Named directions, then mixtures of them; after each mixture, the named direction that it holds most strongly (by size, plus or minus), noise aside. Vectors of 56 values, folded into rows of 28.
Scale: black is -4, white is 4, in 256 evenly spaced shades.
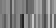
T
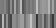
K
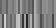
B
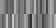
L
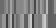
L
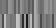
B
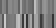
B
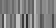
B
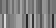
B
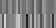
B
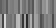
B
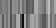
T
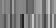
T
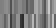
T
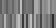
B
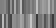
K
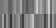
T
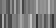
K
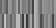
B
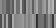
K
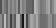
B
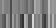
T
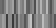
L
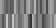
L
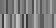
B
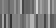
K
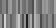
B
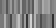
B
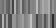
K
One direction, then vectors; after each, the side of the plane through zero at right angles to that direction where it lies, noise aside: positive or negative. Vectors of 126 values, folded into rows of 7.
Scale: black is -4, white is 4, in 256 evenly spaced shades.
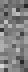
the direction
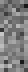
positive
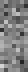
positive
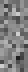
positive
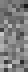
positive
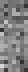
positive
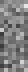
negative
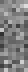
negative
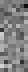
positive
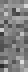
negative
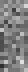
negative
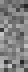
positive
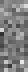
negative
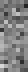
positive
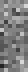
negative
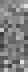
negative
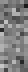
positive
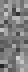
negative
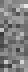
negative
